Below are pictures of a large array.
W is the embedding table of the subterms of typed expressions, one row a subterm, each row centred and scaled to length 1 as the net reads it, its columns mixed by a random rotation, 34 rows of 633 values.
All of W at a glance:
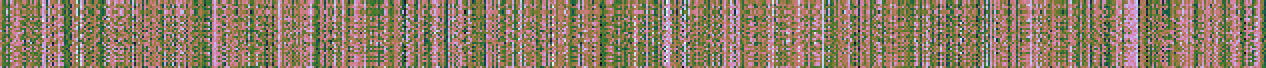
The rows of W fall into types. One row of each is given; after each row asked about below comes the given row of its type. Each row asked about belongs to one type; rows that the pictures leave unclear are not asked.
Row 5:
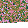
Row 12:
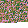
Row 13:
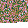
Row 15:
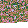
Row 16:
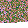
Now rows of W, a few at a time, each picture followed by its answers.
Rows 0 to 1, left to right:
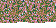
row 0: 13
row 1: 13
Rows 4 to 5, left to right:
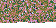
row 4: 13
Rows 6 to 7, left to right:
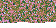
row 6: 5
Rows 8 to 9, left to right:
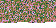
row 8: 12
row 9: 16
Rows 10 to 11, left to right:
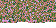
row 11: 5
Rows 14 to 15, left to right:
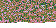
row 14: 5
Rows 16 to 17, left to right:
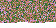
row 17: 12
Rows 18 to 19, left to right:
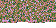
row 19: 5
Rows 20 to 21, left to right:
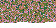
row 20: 15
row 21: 16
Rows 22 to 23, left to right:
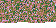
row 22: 12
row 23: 13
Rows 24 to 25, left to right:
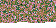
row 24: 15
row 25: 13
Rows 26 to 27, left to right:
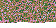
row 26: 5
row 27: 12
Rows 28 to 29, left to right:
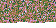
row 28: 13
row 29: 12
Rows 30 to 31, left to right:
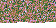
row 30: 13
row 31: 12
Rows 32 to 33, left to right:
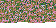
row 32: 12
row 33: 15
